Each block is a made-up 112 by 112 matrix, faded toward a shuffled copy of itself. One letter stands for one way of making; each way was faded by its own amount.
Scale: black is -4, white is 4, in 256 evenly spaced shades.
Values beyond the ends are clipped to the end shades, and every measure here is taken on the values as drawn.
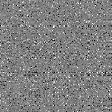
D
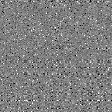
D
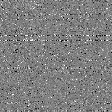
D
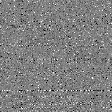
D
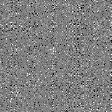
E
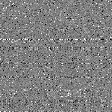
D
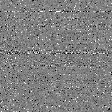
D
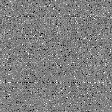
D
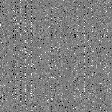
E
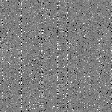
E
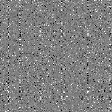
E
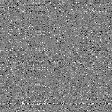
D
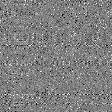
D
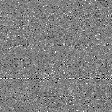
D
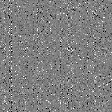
E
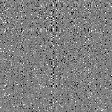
E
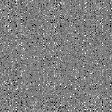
E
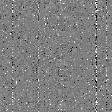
E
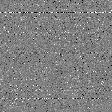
D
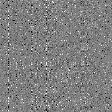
E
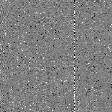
E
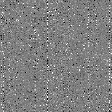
E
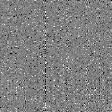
E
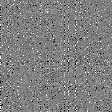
E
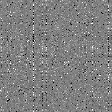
E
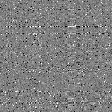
D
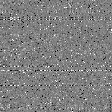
D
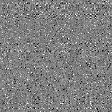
D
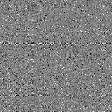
D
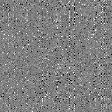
E
